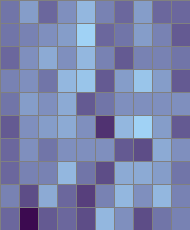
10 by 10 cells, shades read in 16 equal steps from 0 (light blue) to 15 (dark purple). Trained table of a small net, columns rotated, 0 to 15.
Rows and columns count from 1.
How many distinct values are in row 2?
7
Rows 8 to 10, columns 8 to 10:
3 4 7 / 5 2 6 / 10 7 6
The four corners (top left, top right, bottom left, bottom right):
7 8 8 6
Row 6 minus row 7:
1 0 -3 -2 0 7 -7 -10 1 4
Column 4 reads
5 4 5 2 3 3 5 2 8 8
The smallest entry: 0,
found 2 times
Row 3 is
8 5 3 5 2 6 9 6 6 7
